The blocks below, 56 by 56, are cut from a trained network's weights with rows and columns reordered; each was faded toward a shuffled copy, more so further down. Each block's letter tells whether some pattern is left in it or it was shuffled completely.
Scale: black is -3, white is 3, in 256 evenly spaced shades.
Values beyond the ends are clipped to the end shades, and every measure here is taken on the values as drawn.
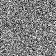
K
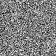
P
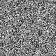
P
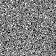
P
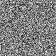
P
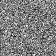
P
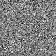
P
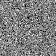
K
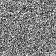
P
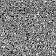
K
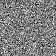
P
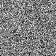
P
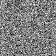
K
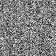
K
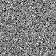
K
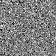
K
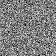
K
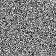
P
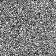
P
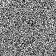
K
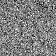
P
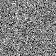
P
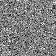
K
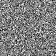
P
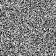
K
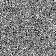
P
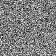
K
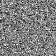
P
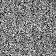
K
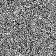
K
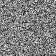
P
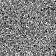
K
